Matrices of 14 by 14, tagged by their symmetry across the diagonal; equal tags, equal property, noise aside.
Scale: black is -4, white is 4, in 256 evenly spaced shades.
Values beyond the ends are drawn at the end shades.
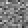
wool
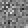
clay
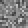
clay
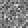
clay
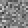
wool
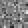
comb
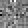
comb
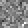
clay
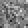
comb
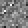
clay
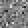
comb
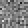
comb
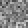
wool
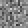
wool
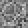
clay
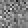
comb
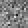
comb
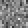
wool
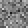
wool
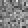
wool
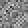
clay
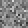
wool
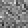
wool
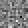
comb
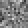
comb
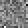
comb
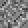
clay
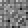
clay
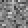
wool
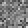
clay
